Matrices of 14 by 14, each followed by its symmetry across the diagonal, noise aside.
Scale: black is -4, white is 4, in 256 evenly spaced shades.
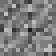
symmetric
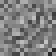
symmetric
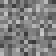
antisymmetric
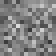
neither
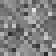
antisymmetric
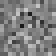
neither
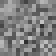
symmetric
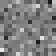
antisymmetric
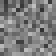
neither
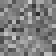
antisymmetric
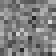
antisymmetric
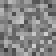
symmetric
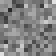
symmetric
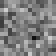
neither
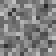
symmetric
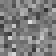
neither
